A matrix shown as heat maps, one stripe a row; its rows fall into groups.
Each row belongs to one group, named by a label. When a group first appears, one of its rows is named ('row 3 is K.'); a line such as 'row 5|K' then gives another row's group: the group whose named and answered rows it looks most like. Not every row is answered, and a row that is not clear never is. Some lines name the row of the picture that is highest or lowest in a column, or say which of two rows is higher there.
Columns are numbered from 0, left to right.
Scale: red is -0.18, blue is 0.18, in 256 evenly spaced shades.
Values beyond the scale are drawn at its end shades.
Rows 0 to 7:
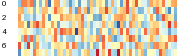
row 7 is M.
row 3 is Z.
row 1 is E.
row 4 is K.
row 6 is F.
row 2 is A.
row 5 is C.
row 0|C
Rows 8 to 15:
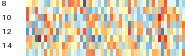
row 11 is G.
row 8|K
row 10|Z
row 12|M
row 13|Z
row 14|E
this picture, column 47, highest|12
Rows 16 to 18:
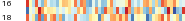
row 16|F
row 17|M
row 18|Z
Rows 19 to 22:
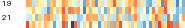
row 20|K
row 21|G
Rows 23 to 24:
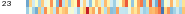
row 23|M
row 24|G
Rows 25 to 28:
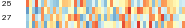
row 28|M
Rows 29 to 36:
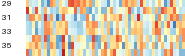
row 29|A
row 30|F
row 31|C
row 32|G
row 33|G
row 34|C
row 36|E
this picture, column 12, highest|29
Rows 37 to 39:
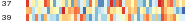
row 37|Z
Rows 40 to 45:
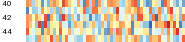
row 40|E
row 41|M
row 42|C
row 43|Z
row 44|Z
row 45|G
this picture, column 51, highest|43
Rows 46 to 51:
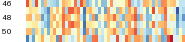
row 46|F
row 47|K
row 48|E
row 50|E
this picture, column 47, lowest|51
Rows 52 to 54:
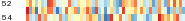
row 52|A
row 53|A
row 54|Z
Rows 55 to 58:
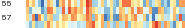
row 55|A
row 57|A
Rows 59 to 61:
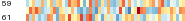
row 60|C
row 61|A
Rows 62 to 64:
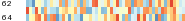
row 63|F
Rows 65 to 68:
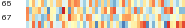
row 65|K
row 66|E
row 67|A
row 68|C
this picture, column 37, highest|66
